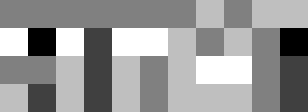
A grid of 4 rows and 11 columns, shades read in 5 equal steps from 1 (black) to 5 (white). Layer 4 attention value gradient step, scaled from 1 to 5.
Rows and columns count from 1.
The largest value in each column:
5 3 5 3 5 5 4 5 5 4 4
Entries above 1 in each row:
11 9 11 11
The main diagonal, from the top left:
3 1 4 2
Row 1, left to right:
3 3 3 3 3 3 3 4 3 4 4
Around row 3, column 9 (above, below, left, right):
4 4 5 3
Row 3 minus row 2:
-2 2 -1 0 -1 -2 0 2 1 0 1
